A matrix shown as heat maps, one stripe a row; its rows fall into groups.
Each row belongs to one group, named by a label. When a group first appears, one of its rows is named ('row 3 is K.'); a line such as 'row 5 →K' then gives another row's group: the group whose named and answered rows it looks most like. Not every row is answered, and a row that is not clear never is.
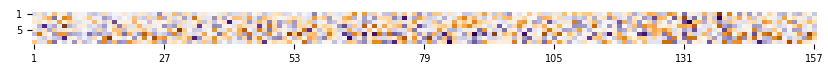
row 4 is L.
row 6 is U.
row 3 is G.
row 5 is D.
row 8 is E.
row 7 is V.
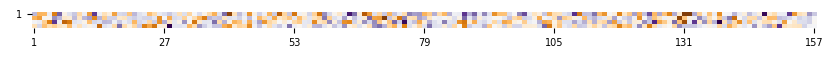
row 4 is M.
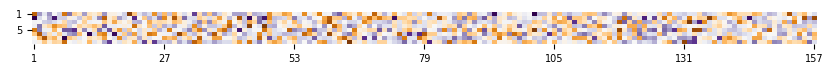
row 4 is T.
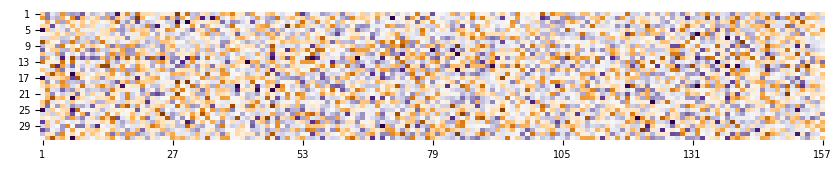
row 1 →D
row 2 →M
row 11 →E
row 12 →U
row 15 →E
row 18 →D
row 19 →G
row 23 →U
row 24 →D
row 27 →U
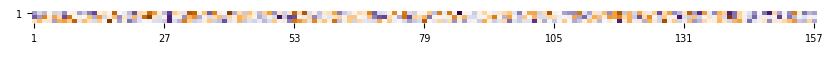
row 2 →M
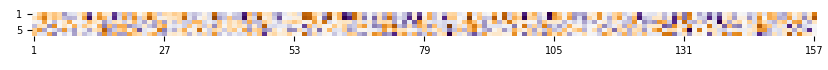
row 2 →U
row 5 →U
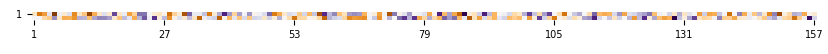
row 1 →G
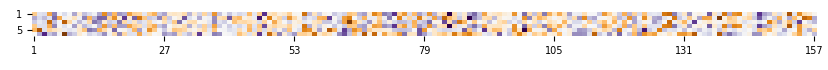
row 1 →E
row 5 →U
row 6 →L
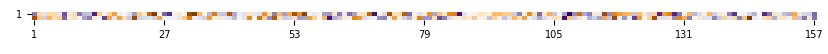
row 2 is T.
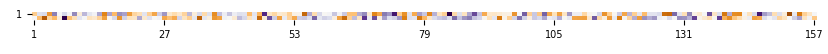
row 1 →E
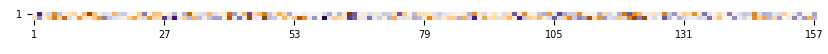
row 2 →T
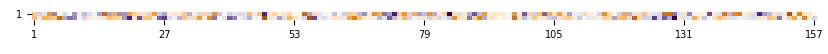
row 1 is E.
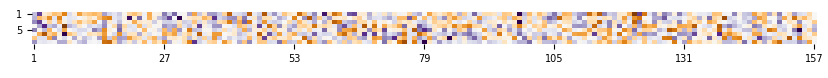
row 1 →T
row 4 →L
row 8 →V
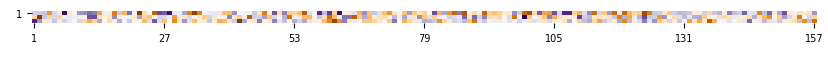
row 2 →U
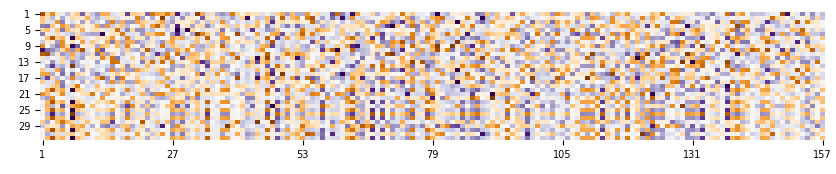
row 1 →M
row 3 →E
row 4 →M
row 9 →V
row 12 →U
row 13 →V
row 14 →L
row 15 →E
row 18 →E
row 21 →U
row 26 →L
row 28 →T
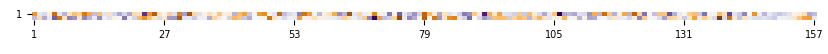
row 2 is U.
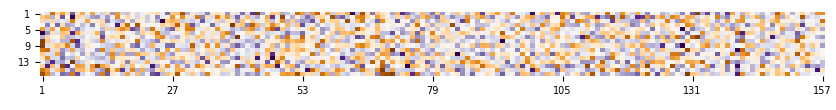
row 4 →D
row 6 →M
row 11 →E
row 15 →U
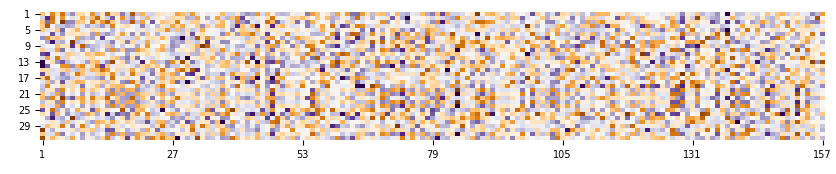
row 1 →U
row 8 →L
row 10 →E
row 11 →T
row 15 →G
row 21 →E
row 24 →E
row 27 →L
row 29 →G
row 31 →E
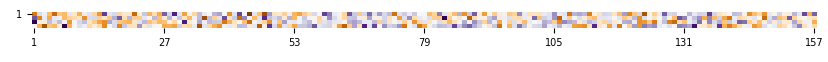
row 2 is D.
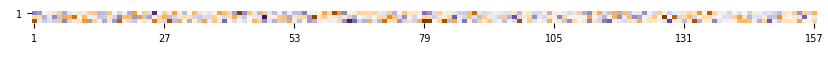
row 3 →V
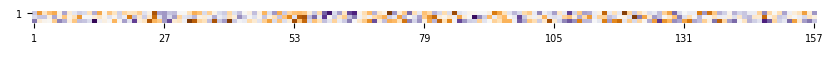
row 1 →G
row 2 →T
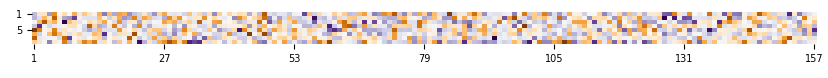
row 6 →T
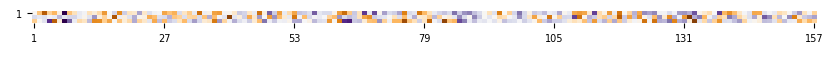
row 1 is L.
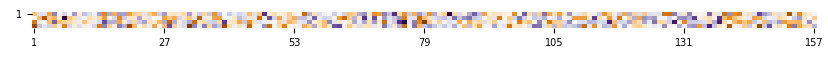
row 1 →E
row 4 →M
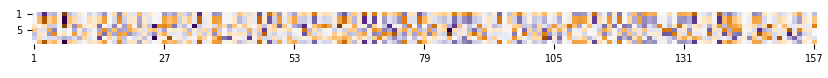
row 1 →L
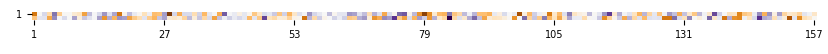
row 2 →E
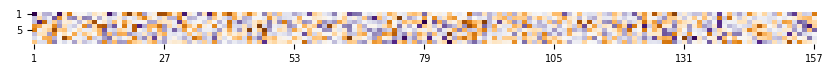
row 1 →D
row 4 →U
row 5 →T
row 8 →E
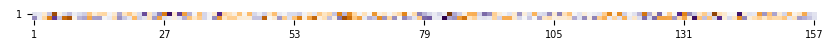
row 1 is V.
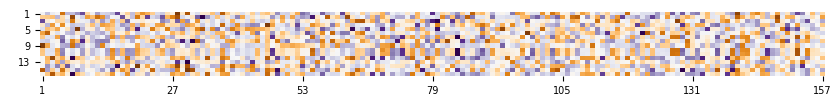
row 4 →U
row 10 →E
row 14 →D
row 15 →D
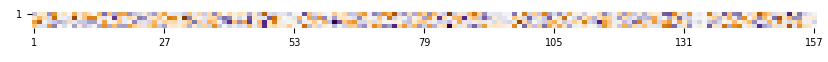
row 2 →G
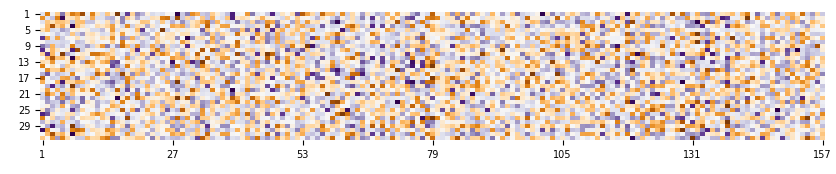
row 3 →G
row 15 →G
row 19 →L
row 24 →V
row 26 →T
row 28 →V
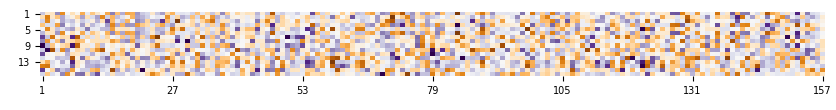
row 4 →E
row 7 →M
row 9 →M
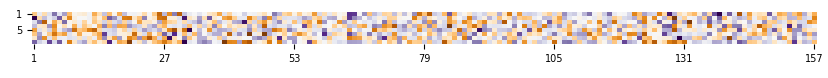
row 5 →G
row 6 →T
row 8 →D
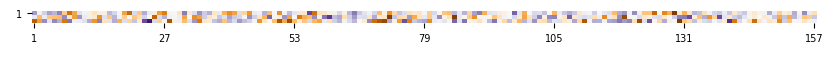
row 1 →D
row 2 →G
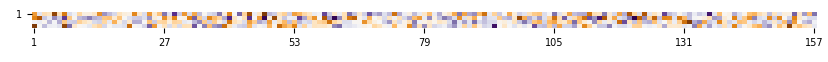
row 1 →T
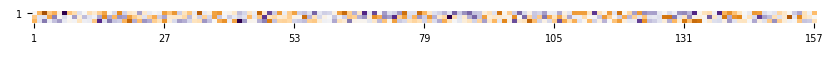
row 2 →E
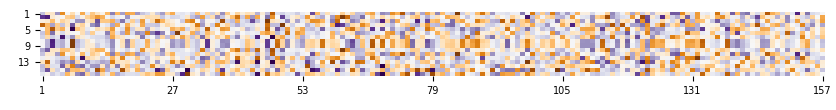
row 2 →T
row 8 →L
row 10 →T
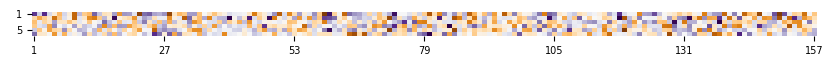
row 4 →E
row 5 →G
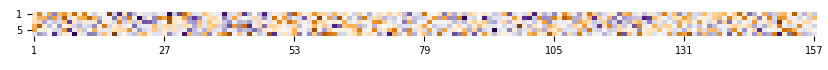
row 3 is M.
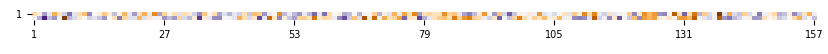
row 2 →L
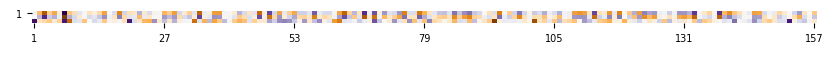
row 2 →L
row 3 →M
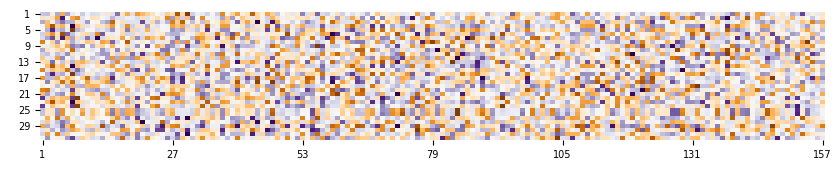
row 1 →D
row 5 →L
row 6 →G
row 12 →E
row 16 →L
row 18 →T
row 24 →M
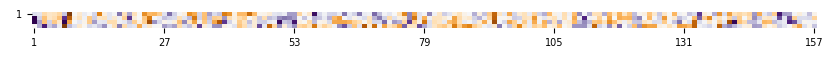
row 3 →M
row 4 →L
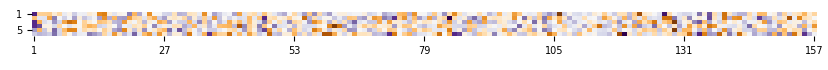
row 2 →E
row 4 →T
